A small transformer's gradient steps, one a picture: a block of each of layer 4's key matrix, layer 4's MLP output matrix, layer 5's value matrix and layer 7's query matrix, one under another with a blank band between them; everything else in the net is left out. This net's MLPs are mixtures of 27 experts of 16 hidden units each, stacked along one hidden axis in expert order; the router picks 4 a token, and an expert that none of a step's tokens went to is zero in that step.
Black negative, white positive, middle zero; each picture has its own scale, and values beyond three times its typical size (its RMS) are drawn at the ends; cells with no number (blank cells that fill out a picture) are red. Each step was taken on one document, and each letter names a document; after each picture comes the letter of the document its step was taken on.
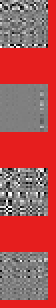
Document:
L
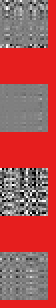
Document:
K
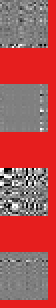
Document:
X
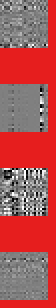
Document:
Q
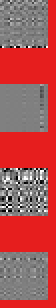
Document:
L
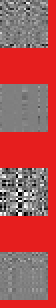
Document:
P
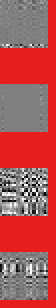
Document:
K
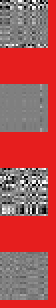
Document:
K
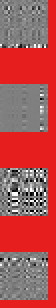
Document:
X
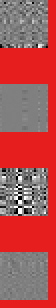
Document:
P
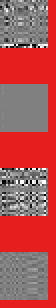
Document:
K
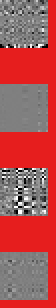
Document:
P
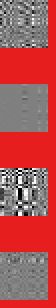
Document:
P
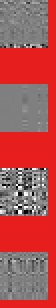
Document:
P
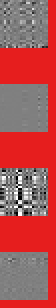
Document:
P
